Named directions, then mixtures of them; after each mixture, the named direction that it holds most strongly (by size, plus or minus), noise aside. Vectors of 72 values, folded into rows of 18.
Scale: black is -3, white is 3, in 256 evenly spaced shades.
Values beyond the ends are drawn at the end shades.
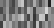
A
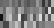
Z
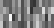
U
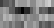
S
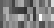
A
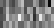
A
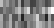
U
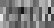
Z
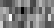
U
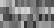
S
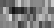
S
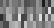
Z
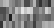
S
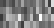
Z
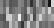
Z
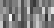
U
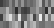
Z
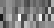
Z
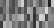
A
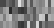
A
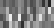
Z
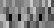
Z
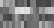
S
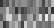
Z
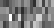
U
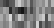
S
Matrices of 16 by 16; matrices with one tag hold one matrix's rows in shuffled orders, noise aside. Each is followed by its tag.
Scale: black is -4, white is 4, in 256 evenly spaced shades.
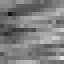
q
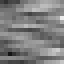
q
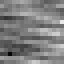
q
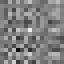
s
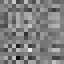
s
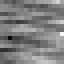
q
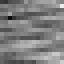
q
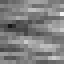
q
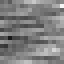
q
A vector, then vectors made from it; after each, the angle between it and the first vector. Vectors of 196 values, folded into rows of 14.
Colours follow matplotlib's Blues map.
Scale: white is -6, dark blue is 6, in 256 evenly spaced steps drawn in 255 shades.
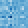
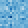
nearly parallel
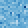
orthogonal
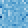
orthogonal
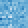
nearly opposite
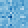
nearly parallel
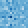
nearly parallel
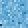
orthogonal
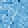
orthogonal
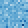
orthogonal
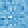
nearly opposite
